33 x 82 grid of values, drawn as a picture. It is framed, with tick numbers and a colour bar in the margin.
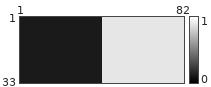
It is made of 1 by 2 panels. Panel 1,1: very low, flat. Panel 1,2: very high, flat.
